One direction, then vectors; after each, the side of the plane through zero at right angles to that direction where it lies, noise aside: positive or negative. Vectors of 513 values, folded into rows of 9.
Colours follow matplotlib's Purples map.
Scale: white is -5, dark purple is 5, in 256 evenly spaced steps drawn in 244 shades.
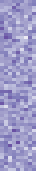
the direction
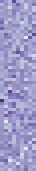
positive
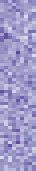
positive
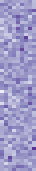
negative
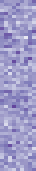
positive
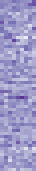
positive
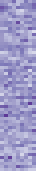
negative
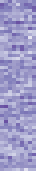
negative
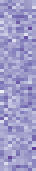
negative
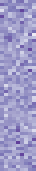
positive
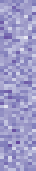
positive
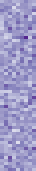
negative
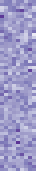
positive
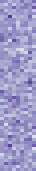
positive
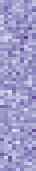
negative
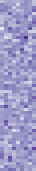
negative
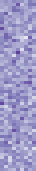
positive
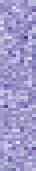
negative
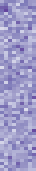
negative
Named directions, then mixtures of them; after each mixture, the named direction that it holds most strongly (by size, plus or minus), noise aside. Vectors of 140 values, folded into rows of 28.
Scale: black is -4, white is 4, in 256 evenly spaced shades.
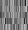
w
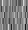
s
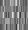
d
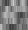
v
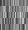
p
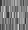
p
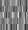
d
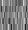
s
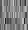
w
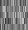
p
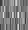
d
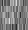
d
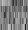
s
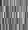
p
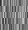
p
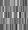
d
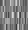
d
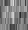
v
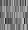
w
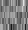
s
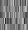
w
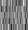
s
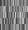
p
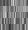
p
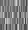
d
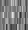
d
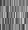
p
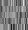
s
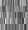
p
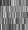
p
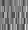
s
